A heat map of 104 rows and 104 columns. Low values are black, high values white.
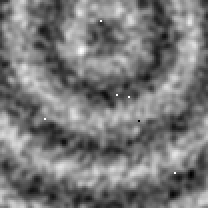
Average level on the scale: 50%. Lone odd cells: 6, 5 higher and 1 lower than their neighbours. Rings: centred on the top middle.
